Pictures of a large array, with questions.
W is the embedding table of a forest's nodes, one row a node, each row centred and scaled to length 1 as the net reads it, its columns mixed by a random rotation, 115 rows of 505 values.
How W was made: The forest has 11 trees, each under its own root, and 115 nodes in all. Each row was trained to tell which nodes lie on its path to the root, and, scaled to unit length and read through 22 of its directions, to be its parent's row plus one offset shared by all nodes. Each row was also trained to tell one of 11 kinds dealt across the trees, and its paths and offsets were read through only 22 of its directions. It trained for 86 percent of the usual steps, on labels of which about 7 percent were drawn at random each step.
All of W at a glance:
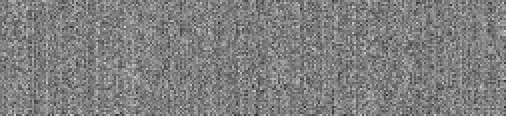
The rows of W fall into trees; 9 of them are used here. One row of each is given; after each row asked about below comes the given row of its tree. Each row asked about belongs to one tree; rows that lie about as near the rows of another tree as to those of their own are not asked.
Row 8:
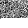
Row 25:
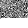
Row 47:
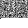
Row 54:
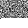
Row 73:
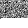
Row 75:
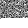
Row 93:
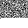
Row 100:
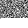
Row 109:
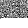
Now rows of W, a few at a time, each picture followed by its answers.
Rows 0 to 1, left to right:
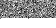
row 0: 100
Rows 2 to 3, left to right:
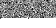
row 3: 25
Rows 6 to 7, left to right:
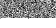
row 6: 47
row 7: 100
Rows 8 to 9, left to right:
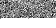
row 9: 25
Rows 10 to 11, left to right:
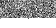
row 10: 8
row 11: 47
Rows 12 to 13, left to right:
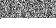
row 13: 8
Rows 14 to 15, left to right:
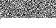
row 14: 54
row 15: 109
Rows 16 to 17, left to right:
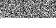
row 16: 47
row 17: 75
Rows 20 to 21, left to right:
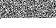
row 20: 54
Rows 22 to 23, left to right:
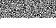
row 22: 47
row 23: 47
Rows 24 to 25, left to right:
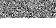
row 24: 93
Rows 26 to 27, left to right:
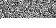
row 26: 100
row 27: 100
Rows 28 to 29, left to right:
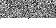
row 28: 25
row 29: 54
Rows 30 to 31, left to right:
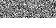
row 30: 109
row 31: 25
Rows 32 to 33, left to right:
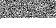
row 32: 54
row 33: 47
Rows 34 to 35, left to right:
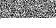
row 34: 75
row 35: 8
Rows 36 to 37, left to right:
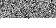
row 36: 100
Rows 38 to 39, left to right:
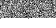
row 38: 75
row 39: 47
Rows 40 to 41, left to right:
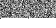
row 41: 8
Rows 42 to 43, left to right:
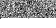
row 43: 8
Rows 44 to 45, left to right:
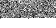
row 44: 8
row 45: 73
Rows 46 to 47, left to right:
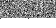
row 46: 54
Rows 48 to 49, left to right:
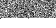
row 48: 54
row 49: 47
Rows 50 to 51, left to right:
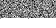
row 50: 109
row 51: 75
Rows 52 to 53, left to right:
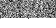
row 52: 109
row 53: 93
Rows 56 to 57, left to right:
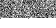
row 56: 100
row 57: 8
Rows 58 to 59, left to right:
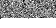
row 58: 47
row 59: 25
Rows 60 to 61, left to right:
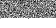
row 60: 73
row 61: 54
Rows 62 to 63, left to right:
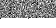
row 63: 54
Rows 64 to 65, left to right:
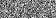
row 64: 8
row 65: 109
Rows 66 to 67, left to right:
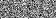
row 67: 75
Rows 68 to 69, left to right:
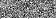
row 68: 25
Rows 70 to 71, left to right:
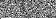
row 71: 109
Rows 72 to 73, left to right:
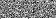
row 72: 75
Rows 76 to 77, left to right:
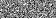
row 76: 8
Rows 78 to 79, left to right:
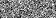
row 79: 8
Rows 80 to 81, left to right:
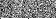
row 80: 100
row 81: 54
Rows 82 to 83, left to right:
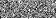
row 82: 8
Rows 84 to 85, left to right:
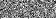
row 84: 109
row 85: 100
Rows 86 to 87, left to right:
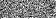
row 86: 109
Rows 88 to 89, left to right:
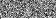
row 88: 47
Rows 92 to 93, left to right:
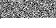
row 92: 100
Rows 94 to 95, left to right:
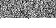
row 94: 8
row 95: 93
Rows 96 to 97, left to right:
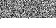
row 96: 75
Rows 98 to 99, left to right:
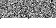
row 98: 75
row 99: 47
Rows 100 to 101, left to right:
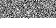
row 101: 54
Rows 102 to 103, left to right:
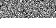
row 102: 75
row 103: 54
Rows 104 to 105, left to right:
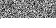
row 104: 100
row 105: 8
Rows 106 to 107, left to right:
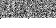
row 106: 47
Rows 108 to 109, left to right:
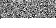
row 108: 100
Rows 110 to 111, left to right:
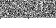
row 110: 54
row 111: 47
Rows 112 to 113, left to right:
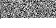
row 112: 100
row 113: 54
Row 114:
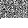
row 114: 93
